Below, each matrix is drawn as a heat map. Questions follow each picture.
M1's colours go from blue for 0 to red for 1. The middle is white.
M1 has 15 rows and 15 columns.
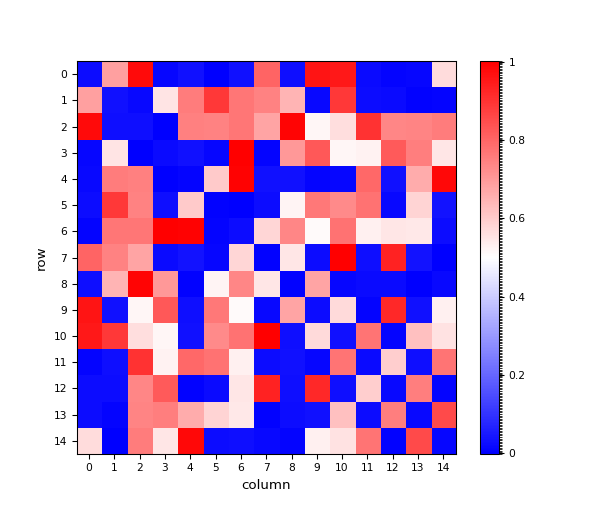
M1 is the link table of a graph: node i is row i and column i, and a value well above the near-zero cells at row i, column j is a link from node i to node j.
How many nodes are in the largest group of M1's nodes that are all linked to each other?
5
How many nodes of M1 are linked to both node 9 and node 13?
7
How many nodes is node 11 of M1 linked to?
8
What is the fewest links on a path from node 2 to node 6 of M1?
1
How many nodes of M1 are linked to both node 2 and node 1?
7
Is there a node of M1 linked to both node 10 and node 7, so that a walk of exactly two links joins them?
yes
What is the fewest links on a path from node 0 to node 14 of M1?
1
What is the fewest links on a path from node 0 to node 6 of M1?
2
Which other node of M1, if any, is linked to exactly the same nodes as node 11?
node 13
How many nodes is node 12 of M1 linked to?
7
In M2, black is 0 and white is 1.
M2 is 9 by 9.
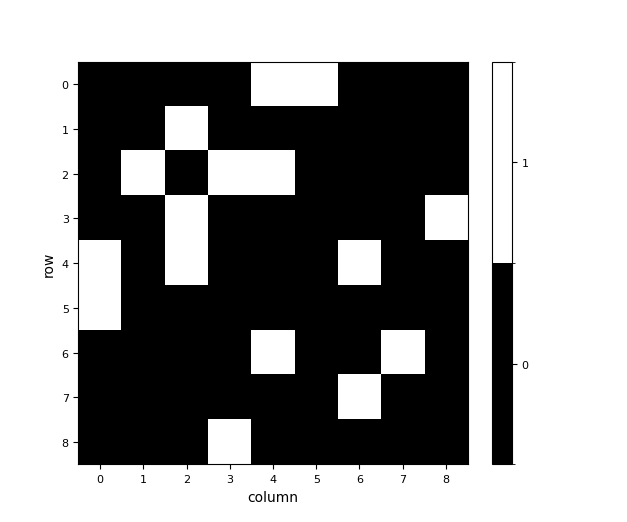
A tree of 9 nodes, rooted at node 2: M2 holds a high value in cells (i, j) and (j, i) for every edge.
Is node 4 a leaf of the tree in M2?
no
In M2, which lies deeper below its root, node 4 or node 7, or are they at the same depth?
node 7
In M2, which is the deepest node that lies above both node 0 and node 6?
4
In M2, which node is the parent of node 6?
4
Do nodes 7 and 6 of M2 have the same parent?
no
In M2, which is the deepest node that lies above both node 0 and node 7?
4
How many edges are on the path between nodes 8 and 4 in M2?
3
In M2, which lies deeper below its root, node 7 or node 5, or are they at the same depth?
the same depth
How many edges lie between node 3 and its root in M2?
1
